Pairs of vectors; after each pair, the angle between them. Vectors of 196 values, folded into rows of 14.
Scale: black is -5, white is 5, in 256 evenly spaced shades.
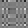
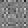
nearly parallel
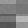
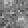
partly aligned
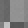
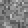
partly aligned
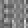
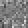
partly aligned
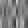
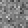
orthogonal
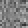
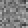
nearly parallel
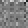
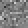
partly aligned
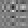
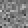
partly aligned
